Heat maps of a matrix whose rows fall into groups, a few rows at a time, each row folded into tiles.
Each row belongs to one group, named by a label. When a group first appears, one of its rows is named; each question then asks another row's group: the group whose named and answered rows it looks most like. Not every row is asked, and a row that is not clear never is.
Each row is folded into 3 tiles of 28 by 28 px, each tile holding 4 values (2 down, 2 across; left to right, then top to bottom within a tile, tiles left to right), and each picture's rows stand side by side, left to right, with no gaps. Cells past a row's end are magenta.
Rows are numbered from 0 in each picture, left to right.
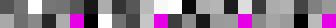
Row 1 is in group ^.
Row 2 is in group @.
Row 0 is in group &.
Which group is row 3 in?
&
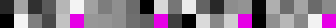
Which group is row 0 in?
^
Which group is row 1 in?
@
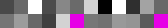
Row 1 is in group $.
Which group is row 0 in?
&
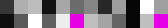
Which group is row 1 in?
&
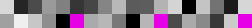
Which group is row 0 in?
$
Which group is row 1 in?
&
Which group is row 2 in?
@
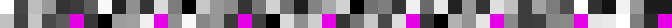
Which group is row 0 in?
$
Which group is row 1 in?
^
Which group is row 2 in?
$
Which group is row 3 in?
^
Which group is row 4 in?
@
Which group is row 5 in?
^
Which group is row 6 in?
@
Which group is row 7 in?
$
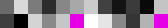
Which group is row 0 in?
^
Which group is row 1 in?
@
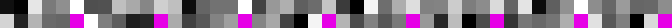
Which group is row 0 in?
&
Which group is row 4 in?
&
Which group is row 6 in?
^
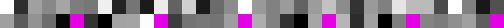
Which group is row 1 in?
^
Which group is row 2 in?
^
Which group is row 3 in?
&
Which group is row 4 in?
&
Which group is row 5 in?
$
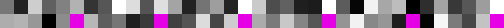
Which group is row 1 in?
&
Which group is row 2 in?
@
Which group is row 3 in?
@
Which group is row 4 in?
$
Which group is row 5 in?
^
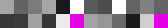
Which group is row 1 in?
&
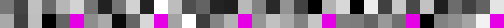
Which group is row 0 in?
&
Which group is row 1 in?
@
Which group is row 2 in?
@
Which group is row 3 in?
@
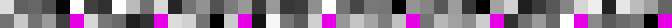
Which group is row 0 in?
@
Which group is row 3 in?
^
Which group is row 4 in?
@
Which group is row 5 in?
@
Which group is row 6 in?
@
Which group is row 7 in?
$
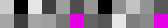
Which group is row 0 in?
$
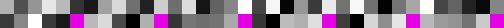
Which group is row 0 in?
$
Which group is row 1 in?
&
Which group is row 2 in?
^
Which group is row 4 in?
^
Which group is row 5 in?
@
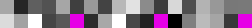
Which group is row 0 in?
$
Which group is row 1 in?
$
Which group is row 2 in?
$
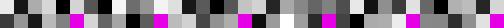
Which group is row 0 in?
@
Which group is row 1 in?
&
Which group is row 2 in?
@
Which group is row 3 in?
$
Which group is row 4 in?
^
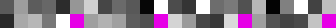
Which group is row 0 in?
^
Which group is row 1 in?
@
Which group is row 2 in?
&
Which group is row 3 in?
@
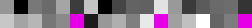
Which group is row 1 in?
@
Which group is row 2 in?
$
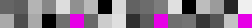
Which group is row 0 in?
&
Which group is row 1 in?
$
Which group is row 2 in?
@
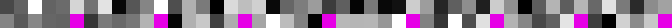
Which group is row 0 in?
&
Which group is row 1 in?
^
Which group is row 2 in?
^
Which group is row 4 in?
@
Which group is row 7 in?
^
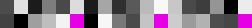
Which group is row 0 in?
^
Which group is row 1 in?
^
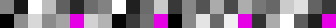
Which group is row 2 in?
^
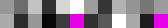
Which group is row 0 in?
&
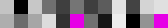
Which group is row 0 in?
$
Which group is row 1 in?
&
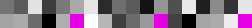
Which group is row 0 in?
&
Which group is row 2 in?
^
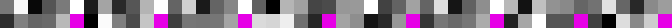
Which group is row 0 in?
^
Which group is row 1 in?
^
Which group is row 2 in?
^
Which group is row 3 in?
$
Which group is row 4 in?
&
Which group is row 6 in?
$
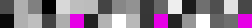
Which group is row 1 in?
$
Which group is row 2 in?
$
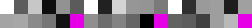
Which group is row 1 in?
$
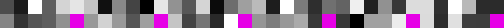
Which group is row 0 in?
&
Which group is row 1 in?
@
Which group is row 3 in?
$
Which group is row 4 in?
^
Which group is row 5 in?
$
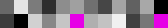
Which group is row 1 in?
$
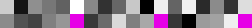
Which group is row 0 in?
@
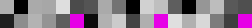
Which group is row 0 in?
$
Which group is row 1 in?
^
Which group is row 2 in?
$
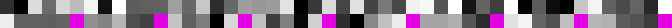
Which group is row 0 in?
&
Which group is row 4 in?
^
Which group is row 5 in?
$
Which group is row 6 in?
@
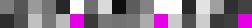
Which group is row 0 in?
@
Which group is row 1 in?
^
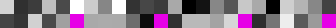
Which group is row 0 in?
@
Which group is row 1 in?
$
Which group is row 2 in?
@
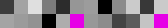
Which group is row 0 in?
&
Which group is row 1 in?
@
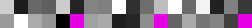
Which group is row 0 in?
$
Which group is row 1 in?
&
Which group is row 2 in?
$
